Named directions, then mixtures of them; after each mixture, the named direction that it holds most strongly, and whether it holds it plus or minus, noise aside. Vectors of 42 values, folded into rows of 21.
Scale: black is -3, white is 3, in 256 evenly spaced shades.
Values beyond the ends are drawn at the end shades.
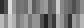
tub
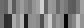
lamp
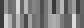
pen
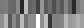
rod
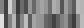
pen, minus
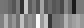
rod, plus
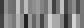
pen, plus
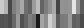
tub, minus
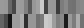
lamp, plus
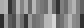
tub, minus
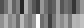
rod, plus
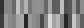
pen, plus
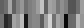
lamp, plus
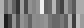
pen, minus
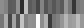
rod, plus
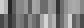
tub, minus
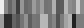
pen, minus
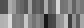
tub, plus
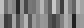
pen, minus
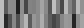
pen, minus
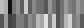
tub, minus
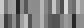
pen, minus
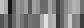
tub, minus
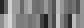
tub, plus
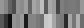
lamp, plus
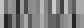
pen, minus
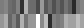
rod, plus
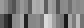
lamp, plus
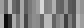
lamp, plus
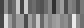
pen, plus
